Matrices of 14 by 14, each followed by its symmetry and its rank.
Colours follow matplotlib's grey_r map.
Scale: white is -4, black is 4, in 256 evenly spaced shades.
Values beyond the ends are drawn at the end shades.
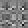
neither, rank two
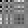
symmetric, rank one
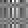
neither, rank one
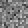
symmetric, full rank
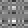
neither, rank one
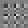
symmetric, rank one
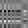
neither, rank one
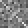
symmetric, full rank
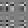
neither, rank one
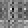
neither, rank two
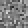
antisymmetric, full rank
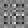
symmetric, rank one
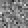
antisymmetric, full rank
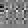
neither, rank two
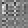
neither, rank two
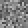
antisymmetric, full rank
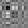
symmetric, rank one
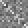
symmetric, full rank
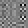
neither, rank two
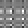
neither, rank one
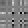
symmetric, rank one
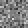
antisymmetric, full rank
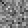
symmetric, full rank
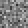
antisymmetric, full rank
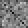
symmetric, full rank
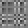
symmetric, rank one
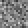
antisymmetric, full rank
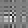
neither, rank one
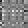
neither, rank two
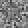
symmetric, full rank
